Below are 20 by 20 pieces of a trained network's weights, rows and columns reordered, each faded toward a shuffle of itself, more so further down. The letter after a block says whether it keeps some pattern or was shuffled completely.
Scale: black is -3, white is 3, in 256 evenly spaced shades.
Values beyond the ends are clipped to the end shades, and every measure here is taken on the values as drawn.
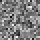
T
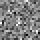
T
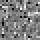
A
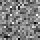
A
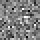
T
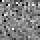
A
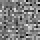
A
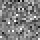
T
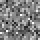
T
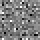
A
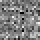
A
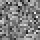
T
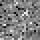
T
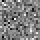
T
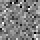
T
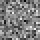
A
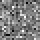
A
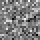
T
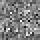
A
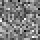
A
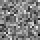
T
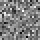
T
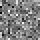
A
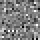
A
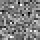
T
